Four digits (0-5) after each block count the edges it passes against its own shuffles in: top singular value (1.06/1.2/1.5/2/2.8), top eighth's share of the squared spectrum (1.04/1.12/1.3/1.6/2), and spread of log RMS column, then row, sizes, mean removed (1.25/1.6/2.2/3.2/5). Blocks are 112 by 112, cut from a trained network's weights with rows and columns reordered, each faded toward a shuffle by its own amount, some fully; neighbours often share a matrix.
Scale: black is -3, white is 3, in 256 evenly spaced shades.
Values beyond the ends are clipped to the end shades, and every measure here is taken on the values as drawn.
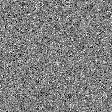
2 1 0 0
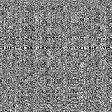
4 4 1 3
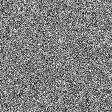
0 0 0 0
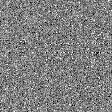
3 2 0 1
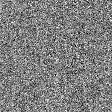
1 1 0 0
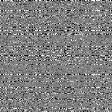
5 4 1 4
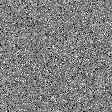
0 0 0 0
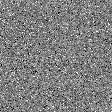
0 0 0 0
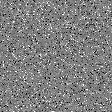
2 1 0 0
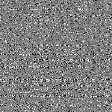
4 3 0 3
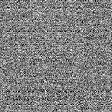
4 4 1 2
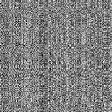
4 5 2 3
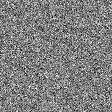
0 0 0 0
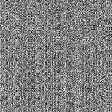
4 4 1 2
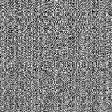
4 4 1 3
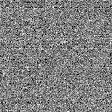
3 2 0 1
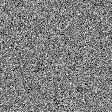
0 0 0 0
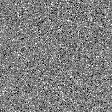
2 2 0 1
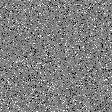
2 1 0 0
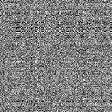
4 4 2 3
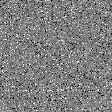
3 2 0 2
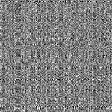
4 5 2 3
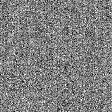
3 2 0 1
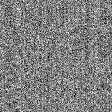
3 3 0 1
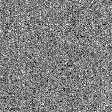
2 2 0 1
